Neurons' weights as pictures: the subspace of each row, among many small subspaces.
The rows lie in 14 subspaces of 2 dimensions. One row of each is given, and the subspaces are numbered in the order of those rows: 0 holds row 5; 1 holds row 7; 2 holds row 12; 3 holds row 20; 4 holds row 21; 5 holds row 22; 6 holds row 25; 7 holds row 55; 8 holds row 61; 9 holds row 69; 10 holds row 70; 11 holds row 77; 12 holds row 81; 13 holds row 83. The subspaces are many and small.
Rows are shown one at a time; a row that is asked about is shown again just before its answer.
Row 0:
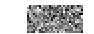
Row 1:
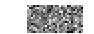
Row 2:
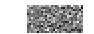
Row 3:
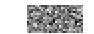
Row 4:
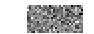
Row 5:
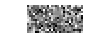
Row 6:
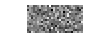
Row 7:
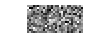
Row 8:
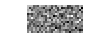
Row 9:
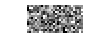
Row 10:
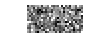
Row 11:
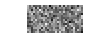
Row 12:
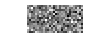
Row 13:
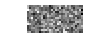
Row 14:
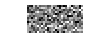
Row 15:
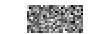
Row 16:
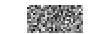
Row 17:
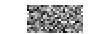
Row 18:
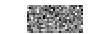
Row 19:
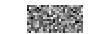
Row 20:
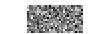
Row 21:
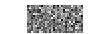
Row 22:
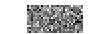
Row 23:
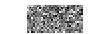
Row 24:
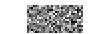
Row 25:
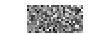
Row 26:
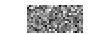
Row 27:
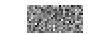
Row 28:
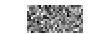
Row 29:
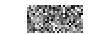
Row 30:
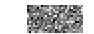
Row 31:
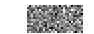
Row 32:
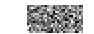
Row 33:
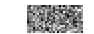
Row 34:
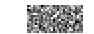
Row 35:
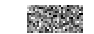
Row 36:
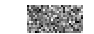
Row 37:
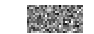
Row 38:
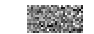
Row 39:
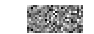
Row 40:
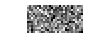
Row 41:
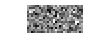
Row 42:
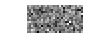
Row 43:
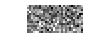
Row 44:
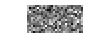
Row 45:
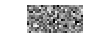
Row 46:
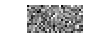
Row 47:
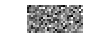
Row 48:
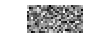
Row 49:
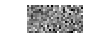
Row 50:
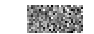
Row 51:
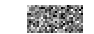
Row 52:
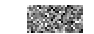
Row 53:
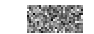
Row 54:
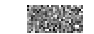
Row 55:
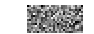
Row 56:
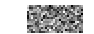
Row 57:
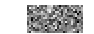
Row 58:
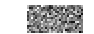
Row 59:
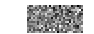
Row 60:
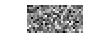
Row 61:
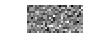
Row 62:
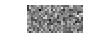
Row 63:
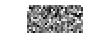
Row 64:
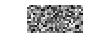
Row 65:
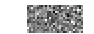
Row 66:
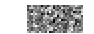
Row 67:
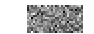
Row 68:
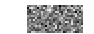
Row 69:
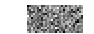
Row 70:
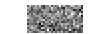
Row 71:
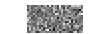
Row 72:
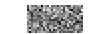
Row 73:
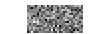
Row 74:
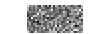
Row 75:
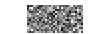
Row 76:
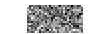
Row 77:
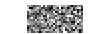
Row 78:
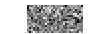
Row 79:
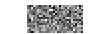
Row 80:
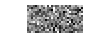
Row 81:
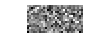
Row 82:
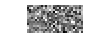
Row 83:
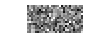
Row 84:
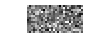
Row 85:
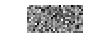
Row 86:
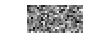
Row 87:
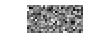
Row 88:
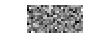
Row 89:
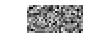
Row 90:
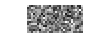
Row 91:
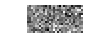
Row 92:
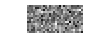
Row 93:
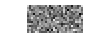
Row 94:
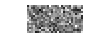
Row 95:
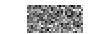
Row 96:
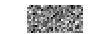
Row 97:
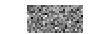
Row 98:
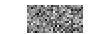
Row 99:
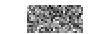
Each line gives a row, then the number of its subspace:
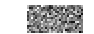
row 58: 3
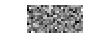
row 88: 6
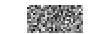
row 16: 7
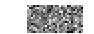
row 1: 1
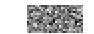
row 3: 4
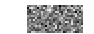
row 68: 5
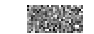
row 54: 6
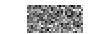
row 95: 10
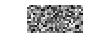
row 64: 7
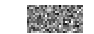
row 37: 6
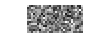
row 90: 7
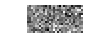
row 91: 9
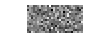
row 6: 3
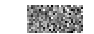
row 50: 5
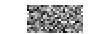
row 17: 3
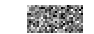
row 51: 10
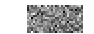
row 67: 12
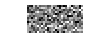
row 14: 8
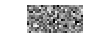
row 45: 4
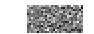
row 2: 8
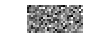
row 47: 10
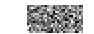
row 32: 12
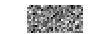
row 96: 7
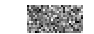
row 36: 0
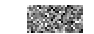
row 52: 13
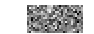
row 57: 5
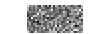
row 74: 12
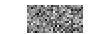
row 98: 12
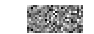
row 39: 2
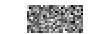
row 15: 11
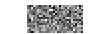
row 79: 2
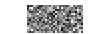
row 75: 2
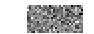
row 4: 6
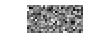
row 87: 11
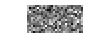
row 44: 5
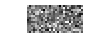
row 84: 0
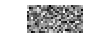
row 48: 3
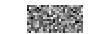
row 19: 6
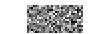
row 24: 2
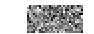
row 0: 0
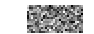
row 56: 3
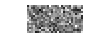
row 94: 0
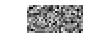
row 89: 2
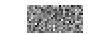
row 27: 4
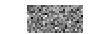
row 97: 9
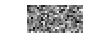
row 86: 9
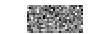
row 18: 2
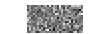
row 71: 6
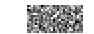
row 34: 7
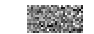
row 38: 10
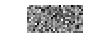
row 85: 4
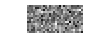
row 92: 13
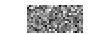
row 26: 1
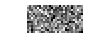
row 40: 13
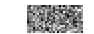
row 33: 9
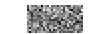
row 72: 5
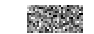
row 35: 10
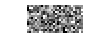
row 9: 11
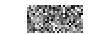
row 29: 9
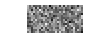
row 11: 13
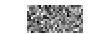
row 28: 12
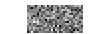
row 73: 12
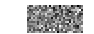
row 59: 6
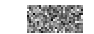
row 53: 0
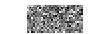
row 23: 9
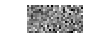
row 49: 5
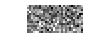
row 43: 10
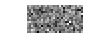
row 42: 13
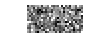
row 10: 13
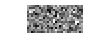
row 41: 4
